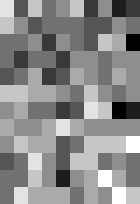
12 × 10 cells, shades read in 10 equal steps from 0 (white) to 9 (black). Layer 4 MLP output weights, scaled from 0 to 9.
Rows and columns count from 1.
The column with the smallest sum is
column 3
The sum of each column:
48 49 41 54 61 49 44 43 49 57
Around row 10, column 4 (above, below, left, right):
3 4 1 6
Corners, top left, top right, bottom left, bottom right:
1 7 5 2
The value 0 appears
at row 9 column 10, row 11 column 8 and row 12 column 9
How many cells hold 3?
18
